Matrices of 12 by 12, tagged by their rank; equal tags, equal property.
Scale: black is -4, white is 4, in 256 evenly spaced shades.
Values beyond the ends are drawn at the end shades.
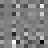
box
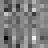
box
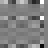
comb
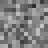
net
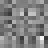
box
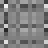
comb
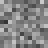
net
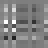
comb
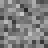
net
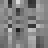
box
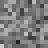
net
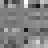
box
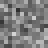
net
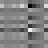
comb
